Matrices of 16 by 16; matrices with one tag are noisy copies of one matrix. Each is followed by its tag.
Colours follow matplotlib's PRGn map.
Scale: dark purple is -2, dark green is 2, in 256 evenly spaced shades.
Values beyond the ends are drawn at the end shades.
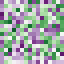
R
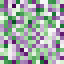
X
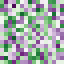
X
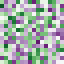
X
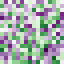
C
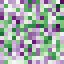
R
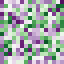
R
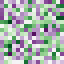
R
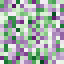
X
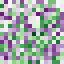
C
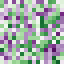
C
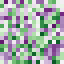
C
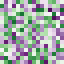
X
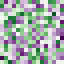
X
